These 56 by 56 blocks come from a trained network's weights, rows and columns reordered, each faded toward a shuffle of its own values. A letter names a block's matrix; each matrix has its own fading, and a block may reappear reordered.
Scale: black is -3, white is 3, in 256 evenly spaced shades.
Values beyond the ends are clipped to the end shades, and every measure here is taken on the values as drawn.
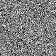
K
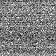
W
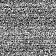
W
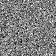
K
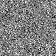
K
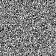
K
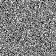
K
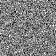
K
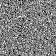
K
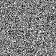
K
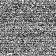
W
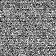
W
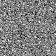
K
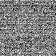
W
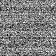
W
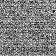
W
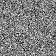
K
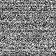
W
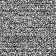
W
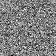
K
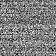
W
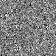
K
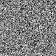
K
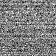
W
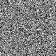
K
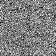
K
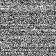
W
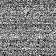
W
